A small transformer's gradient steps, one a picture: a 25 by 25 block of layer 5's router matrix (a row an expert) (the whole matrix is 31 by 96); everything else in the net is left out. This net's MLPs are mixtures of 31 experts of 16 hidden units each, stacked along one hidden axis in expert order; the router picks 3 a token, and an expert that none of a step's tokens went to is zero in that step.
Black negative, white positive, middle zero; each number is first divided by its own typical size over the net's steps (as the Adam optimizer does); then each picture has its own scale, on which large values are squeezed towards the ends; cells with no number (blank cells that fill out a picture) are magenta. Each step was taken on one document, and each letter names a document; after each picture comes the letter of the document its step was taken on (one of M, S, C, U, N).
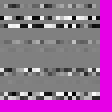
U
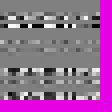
U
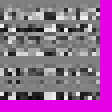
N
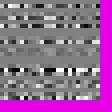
U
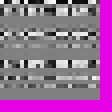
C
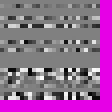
U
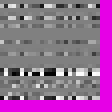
U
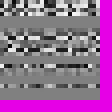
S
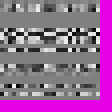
S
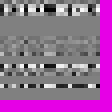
S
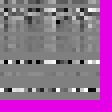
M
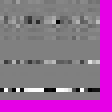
M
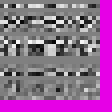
N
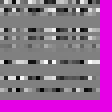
M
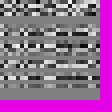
C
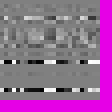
M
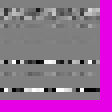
M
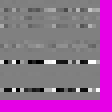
M
